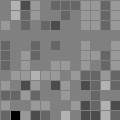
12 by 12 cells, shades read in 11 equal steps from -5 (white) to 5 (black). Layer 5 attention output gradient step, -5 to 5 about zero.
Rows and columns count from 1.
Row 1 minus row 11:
1 -2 2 0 1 1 1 2 -3 -2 3 -3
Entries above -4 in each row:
12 12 12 12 12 12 12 12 12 12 12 12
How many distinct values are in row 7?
3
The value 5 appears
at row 12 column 2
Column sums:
2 1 1 -1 0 4 -3 -1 1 2 -2 -1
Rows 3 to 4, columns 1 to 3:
-1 0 1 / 0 0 0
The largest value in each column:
1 5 2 2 1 2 1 1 2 2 1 2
